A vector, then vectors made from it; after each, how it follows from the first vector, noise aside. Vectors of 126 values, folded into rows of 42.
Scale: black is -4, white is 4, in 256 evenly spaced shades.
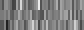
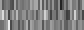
wrapped around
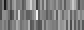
wrapped around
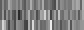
wrapped around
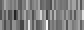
wrapped around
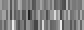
wrapped around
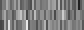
wrapped around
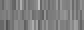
shrunk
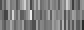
wrapped around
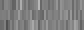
shrunk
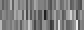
wrapped around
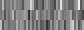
wrapped around
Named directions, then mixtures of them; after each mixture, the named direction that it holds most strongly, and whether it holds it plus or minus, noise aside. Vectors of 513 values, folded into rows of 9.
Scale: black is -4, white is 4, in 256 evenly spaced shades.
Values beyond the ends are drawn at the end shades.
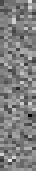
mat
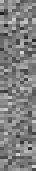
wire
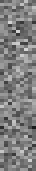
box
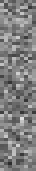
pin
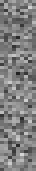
pin, minus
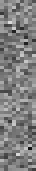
wire, plus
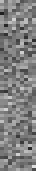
wire, plus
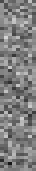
pin, plus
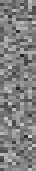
box, minus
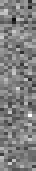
mat, minus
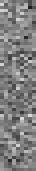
pin, plus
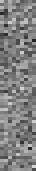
wire, plus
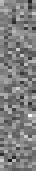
mat, minus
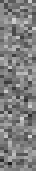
pin, plus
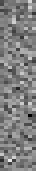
mat, plus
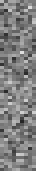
pin, minus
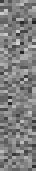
wire, minus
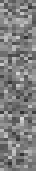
pin, plus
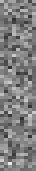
pin, minus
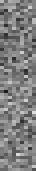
wire, plus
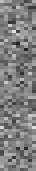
box, minus
